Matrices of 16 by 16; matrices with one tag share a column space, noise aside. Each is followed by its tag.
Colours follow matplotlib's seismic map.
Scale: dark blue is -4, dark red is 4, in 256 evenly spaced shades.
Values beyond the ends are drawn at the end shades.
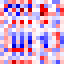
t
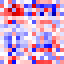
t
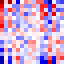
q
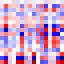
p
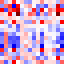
t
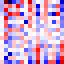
q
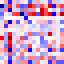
t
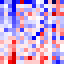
q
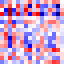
t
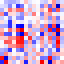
p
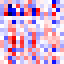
t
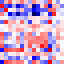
t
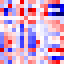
t
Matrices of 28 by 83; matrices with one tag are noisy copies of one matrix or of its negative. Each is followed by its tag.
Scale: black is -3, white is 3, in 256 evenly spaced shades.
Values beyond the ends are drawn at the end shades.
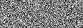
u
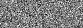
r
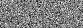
r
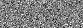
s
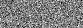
r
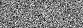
s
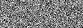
u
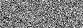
u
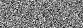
s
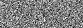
s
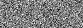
s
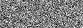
u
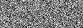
u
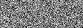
u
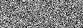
u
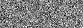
u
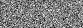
s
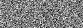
s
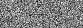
r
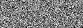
u
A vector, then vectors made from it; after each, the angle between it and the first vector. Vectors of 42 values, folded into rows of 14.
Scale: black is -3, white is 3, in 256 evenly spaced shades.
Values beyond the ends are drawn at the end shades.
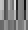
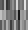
partly opposed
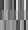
nearly opposite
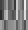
nearly opposite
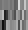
orthogonal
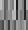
nearly parallel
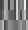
nearly opposite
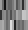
orthogonal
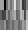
partly aligned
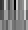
nearly opposite
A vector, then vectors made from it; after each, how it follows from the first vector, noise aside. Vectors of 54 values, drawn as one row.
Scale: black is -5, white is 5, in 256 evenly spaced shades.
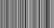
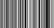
scaled up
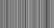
shrunk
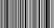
scaled up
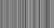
shrunk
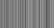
shrunk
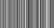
negated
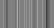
partly zeroed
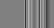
partly zeroed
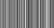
negated
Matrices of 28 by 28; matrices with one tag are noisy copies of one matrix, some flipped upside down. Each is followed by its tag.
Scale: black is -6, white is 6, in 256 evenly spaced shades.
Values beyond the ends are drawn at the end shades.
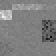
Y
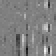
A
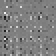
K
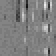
A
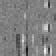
A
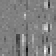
A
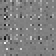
K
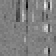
A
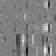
A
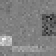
Y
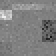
Y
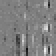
A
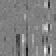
A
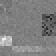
Y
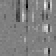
A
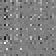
K
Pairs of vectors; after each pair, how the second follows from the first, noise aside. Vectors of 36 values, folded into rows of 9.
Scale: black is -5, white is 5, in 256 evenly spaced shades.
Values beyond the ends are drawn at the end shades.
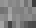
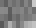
negated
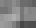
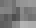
negated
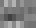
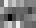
scaled up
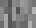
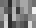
scaled up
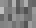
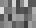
scaled up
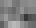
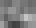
negated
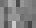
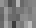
negated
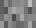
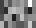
scaled up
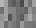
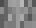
negated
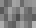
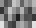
scaled up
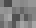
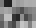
scaled up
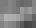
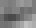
negated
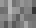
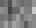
negated
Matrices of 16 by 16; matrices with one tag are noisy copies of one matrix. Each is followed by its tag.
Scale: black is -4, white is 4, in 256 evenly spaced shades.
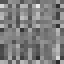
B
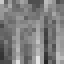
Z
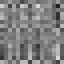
B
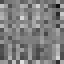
B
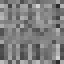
B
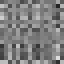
B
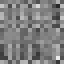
B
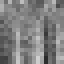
Z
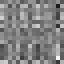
B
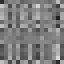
B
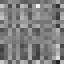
B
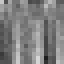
Z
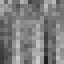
Z
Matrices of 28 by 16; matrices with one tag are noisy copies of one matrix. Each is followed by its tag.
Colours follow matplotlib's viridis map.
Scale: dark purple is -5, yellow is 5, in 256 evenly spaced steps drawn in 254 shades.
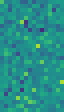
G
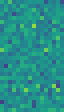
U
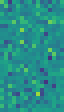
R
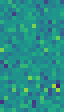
U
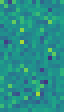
R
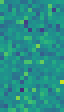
G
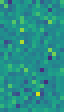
R
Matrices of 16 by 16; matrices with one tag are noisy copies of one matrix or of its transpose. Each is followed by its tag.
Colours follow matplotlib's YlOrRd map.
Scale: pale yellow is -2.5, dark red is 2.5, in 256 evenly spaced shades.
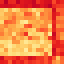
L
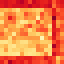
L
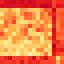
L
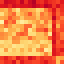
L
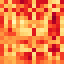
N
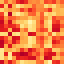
N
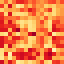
N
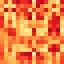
N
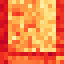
L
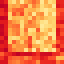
L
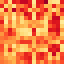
N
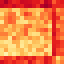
L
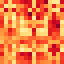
N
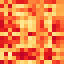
N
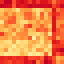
L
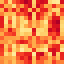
N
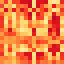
N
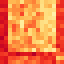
L
